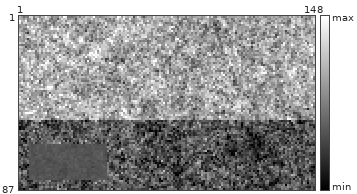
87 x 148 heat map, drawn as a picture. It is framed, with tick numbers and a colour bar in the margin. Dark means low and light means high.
An odd patch, calmer than its surroundings, sits in the bottom left. The top part is higher, up to a seam about 60% of the way down. No regular stripes run through it. The bottom left is the smoothest part. The top left is the ninth with the highest average.
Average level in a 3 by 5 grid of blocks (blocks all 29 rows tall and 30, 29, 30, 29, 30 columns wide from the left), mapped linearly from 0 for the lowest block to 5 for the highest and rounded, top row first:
55445
44343
01000
